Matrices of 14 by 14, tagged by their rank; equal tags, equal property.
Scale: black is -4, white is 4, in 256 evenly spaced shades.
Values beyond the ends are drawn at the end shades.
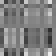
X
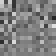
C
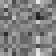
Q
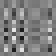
X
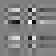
X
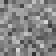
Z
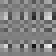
X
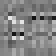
Q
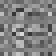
Q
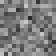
Z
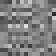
C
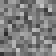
Z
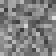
Z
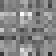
C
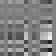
X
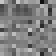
C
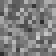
Z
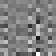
Q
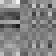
Q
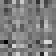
C
